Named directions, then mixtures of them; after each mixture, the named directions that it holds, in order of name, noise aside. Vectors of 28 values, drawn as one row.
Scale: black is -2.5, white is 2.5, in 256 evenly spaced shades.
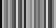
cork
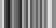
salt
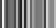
cork, salt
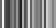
cork, salt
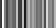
cork, salt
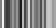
cork, salt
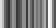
cork, salt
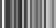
cork, salt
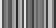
cork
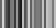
cork, salt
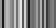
cork, salt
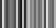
cork, salt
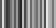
cork, salt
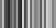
cork, salt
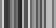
cork, salt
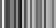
cork, salt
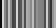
cork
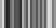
salt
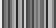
cork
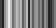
salt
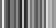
cork, salt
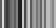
cork, salt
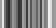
salt
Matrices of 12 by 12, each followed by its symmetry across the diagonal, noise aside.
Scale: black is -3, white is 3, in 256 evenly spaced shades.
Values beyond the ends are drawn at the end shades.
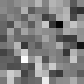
antisymmetric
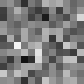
neither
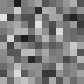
antisymmetric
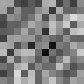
symmetric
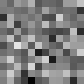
neither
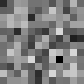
symmetric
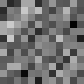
symmetric
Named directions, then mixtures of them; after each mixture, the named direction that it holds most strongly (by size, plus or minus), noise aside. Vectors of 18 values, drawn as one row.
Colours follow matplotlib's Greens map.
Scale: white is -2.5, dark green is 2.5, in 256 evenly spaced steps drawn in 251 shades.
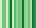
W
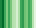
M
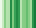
M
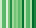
W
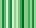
W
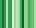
M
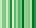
W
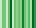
W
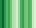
M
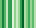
M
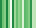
W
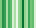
M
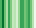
M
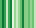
M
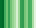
M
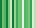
W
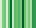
W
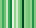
W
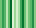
W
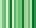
W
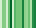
W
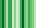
M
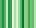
M
